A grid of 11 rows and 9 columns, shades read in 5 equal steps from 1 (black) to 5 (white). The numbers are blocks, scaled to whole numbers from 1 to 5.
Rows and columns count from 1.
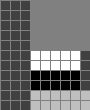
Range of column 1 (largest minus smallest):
0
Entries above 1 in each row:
9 9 9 9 9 9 9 4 4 9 9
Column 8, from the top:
3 3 3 3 3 5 5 1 1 4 4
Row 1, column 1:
2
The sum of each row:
24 24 24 24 24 33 33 13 13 30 30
